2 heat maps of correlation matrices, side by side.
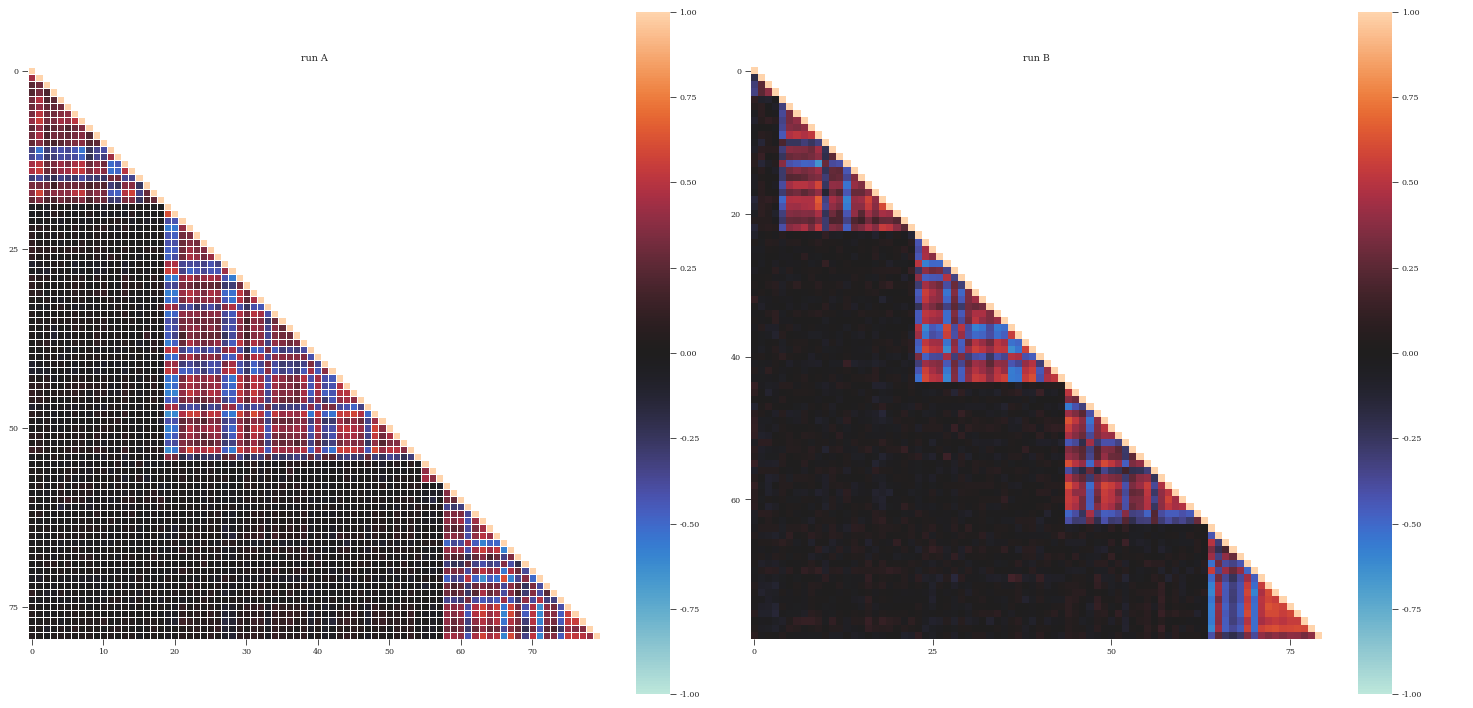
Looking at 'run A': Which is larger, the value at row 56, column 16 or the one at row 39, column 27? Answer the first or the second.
the second
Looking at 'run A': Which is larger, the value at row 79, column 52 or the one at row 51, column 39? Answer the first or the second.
the first
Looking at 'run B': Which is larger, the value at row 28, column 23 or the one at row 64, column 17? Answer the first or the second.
the second
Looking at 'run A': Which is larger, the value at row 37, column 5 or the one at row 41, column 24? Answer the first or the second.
the first
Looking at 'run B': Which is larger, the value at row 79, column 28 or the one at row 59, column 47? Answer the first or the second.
the first
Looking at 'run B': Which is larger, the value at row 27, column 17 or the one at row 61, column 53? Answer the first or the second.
the second
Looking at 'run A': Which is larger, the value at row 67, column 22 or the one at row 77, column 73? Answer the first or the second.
the second
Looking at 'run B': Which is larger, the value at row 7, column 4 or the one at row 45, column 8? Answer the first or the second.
the second
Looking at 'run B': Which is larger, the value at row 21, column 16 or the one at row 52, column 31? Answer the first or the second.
the first
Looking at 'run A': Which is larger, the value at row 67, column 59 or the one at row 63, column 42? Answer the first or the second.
the first
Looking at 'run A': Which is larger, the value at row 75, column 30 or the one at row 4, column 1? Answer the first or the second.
the second
